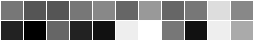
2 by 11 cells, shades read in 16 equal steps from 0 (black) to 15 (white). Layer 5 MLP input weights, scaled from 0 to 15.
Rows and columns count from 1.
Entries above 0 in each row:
11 10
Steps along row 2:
down up down down up up down down up down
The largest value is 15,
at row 2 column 7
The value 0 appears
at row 2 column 2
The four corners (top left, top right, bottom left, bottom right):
7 8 2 10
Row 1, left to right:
7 5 5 7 8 6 9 6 7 13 8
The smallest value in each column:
2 0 5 2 1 6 9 6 1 13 8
